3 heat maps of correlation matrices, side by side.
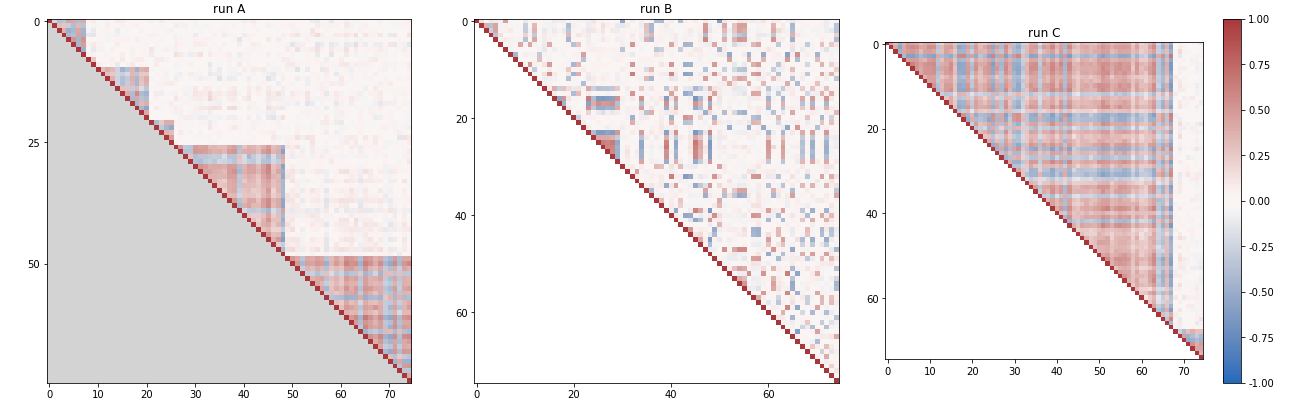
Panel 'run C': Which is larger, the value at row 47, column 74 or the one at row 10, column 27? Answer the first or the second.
the first
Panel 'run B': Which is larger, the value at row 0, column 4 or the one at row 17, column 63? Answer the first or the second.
the second
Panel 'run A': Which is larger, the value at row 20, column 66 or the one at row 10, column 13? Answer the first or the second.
the second
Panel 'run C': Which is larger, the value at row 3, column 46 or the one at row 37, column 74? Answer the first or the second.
the second
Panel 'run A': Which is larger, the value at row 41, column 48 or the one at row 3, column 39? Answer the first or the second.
the second
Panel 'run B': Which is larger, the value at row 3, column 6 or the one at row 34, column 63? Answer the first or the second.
the first
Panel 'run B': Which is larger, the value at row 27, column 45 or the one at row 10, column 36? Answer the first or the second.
the first
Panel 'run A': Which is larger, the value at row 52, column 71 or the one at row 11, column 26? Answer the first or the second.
the second
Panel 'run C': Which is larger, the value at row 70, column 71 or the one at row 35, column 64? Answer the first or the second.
the second
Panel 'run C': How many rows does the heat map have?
75
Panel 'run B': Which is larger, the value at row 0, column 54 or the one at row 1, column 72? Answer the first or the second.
the first
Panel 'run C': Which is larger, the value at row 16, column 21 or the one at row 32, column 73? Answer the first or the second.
the first
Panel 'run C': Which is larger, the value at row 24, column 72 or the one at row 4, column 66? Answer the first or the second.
the second
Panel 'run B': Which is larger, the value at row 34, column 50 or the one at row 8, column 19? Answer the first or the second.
the first
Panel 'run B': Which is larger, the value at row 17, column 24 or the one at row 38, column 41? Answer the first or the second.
the first
